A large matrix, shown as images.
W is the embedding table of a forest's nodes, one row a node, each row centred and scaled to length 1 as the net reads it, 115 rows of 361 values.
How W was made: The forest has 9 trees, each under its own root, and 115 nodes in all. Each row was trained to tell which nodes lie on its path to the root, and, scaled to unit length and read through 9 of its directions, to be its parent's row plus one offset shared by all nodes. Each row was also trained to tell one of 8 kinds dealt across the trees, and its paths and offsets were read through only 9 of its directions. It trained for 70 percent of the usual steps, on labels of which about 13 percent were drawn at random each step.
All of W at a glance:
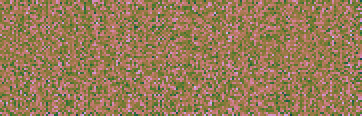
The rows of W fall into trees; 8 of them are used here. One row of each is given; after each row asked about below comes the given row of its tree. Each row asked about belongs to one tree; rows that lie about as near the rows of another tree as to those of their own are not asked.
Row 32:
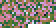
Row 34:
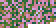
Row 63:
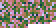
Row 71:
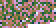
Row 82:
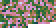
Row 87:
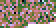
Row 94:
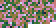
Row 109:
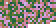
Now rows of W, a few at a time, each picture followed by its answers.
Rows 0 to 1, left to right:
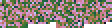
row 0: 32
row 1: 94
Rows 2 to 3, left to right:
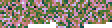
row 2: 94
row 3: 94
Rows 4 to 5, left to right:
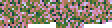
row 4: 94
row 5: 71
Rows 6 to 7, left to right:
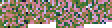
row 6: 87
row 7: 34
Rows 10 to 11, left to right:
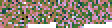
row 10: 109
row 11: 87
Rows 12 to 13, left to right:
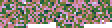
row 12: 109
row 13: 82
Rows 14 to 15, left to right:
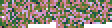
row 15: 32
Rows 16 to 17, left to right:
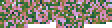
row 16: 71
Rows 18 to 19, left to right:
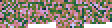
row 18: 71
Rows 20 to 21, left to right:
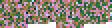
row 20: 71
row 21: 63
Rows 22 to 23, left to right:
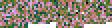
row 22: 32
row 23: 109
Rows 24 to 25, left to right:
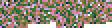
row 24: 34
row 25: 94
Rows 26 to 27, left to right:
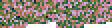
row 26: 71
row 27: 94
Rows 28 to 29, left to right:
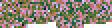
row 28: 71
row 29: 63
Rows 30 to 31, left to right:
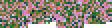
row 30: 34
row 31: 94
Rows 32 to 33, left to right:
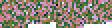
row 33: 34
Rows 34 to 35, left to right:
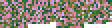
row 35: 32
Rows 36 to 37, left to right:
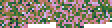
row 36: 34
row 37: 82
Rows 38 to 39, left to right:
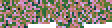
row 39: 109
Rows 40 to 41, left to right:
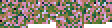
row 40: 34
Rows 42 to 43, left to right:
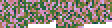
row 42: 63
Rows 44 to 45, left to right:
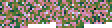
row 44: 34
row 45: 32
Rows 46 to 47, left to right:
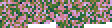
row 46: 71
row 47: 94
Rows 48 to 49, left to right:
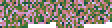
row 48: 32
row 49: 82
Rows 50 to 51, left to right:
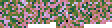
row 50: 109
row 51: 63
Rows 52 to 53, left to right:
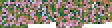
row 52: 32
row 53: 71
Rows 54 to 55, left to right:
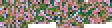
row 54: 82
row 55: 63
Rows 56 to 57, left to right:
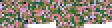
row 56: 71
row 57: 34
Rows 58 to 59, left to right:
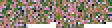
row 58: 109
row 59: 32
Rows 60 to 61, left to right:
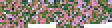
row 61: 109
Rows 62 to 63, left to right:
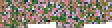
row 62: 34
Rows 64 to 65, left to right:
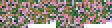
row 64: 34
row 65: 87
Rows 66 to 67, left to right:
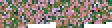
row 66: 34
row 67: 32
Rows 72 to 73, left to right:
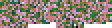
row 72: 94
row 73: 32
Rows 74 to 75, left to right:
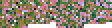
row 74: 87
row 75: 82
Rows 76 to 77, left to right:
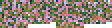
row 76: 109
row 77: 63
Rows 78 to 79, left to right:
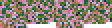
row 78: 109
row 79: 82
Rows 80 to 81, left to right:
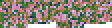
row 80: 71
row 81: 94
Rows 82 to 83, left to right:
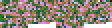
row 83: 87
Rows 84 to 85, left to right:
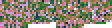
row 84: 82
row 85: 87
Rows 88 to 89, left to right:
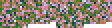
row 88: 87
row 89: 63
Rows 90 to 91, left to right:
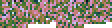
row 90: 34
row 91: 94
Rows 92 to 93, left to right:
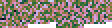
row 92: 71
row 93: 34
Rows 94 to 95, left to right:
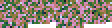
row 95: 109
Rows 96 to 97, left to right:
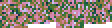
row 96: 71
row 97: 94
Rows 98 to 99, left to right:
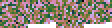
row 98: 34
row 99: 71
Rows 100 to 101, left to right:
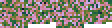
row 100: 94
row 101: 32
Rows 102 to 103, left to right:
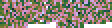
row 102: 71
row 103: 94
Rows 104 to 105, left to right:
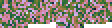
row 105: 94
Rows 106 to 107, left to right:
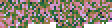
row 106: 94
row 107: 34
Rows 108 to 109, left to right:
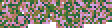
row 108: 34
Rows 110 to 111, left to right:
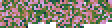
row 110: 32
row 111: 109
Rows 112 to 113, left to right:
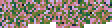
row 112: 63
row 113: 63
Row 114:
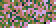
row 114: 71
